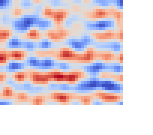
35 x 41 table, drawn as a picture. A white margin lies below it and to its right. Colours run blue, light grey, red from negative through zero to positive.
No overall slope runs across the table. The bottom middle is the ninth with the highest average. No lone cell stands out from its neighbours. Horizontal stripes repeat 5 times down the table.
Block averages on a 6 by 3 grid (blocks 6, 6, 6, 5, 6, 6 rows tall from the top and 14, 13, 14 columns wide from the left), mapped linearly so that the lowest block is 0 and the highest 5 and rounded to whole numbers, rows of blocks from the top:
1 3 3
1 3 2
2 2 2
2 2 3
4 5 0
3 3 3
